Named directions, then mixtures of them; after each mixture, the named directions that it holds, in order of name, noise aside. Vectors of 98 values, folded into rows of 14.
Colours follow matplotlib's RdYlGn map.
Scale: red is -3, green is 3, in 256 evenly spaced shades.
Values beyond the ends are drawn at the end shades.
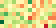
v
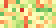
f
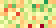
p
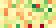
f, p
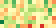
p, v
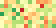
f, p, v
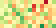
p, v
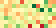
f, p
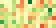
f, p, v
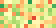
f, p, v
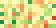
f, v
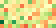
v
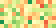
f, v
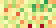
p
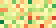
f, p, v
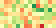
f, p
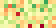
p
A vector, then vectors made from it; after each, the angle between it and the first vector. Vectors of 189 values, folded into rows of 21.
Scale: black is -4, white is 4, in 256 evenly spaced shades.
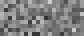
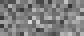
partly opposed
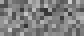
orthogonal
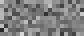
partly aligned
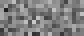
nearly parallel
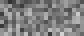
partly opposed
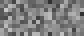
nearly opposite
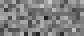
nearly parallel
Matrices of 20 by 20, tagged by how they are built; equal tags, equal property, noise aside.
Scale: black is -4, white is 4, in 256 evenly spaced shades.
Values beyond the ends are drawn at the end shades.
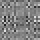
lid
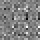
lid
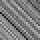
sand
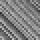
sand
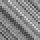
sand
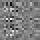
lid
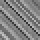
sand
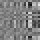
lid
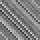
sand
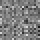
lid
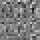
lid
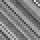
sand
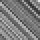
sand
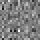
lid
